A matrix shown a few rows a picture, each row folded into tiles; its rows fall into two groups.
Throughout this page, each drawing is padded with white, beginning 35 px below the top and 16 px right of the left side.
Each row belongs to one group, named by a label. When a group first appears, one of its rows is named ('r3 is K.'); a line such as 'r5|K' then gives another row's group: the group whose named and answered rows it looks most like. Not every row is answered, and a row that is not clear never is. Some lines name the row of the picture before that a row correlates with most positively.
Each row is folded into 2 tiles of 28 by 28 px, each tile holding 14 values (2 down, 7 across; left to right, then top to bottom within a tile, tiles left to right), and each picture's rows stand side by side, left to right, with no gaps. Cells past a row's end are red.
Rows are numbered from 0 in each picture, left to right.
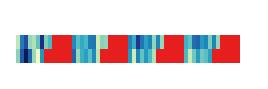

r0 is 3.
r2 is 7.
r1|7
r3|7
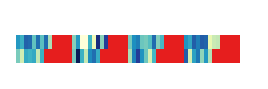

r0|7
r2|3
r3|7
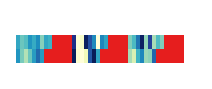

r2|7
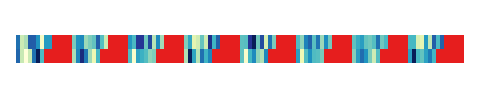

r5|7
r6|3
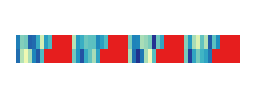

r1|3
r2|3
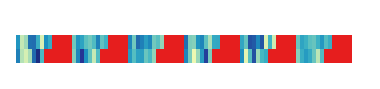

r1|3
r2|7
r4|7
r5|3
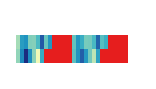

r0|3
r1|3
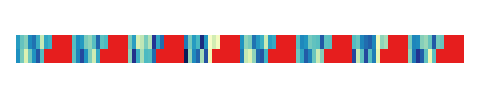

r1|3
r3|7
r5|3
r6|7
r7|3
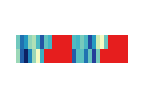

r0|3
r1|7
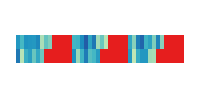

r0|7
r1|7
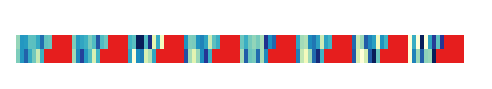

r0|3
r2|7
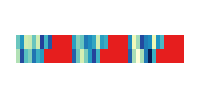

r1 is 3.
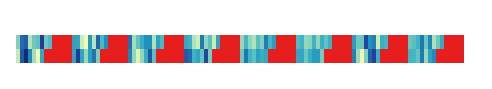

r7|7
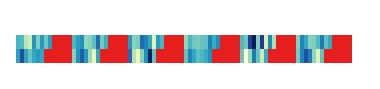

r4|7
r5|3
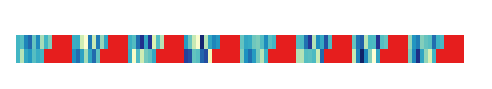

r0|7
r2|7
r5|7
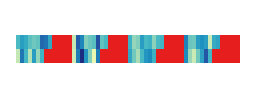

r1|3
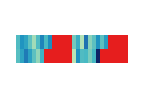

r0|3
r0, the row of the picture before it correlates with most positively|1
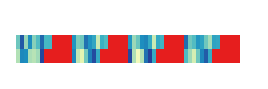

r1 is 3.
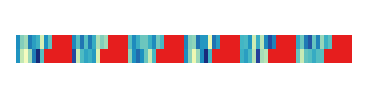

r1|7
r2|3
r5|7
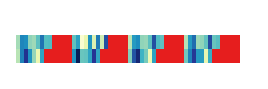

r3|3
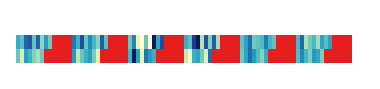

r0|7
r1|7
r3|7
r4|3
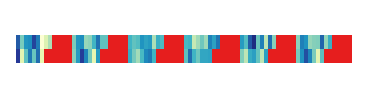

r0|7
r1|3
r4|7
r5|3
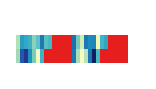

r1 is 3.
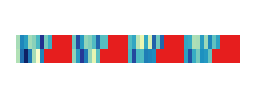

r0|3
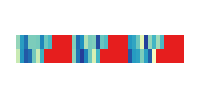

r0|3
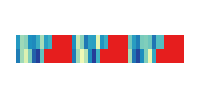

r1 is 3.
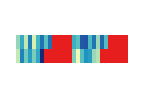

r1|7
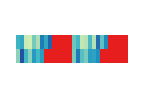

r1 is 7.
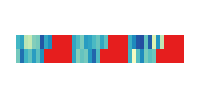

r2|7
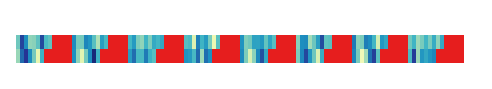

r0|3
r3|7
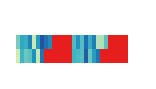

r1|7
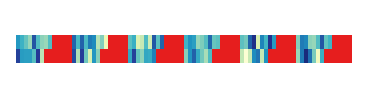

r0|7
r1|7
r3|3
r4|7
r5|3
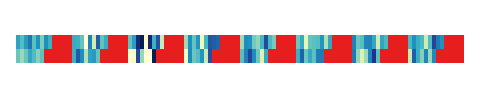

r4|3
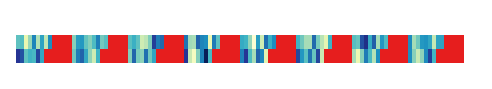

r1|3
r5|7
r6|7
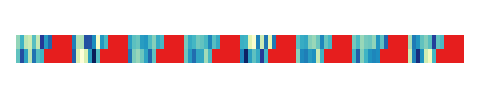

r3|3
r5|3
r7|3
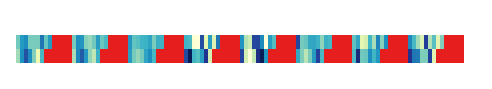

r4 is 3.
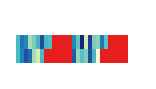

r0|3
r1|7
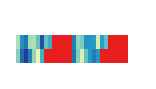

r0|3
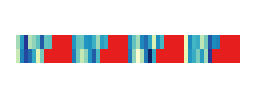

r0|3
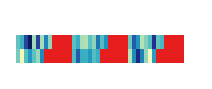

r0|7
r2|3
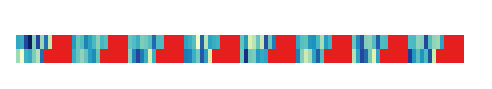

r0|7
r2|3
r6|3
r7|7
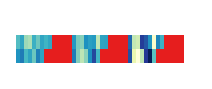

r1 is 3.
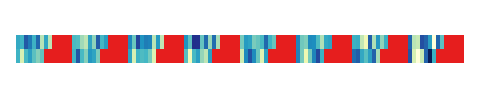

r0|7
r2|7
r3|7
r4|3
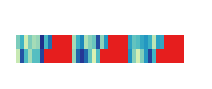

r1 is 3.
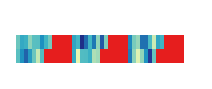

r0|3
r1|7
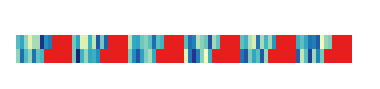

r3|3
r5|7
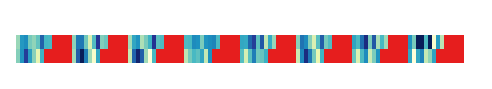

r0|3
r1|3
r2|3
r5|3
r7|7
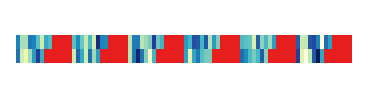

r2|3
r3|7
